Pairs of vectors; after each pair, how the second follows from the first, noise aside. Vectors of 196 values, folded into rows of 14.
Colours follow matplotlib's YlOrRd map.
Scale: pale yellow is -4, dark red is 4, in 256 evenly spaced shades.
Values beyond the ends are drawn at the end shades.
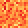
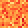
reversed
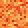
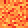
negated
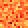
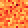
reversed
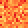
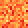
reversed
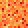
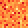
reversed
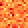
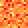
negated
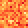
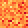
sign-scrambled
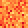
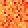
reversed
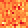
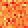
reversed
